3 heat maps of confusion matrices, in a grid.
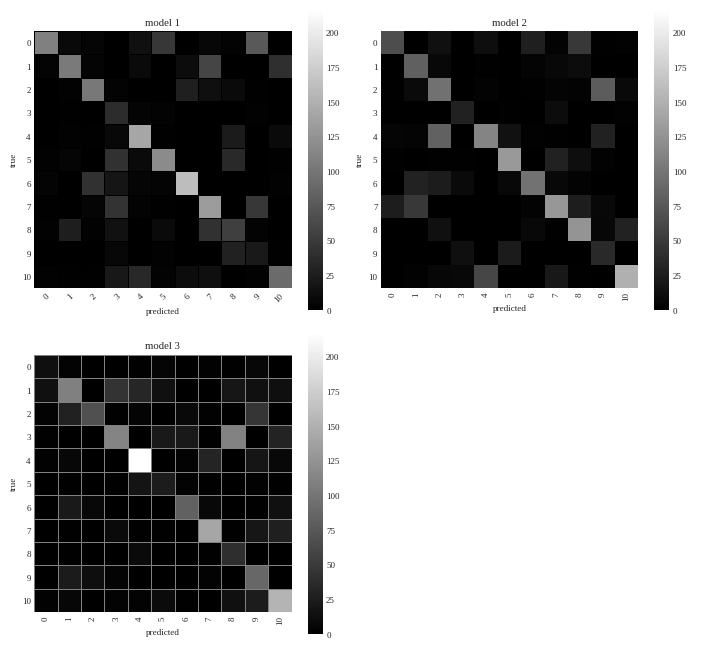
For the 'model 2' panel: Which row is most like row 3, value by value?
9
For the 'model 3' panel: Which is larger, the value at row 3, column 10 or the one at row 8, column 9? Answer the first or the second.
the first
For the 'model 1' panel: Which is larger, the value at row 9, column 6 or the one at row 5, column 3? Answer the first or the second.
the second
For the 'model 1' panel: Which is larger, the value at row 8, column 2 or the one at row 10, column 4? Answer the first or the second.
the second
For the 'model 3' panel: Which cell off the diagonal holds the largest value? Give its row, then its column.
3, 8
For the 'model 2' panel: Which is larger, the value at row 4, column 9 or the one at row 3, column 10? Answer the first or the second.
the first
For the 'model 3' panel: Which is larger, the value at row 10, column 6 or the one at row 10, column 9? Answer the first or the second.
the second
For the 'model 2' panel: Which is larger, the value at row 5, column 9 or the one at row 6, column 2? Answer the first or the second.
the second
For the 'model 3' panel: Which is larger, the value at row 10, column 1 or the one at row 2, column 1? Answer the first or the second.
the second
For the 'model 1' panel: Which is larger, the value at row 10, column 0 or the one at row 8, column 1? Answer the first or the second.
the second
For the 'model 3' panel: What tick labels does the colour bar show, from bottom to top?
0, 25, 50, 75, 100, 125, 150, 175, 200
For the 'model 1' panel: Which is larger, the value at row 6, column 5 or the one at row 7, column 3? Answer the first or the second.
the second
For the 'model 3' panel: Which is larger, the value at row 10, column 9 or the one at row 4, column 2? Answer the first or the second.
the first
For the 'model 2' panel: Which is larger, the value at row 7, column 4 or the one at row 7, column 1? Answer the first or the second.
the second
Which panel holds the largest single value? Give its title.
model 3
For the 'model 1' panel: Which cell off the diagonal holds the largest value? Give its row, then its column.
0, 9
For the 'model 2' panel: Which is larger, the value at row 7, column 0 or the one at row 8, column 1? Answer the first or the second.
the first
